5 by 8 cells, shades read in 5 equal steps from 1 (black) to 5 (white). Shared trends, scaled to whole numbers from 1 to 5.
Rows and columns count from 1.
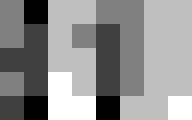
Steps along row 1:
down up same down same up same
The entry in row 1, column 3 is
4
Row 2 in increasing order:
2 2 3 3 3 4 4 4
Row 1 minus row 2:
0 -1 0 1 1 0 0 0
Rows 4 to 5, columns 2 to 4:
2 5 4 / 1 5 5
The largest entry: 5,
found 4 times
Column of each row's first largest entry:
3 3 3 3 3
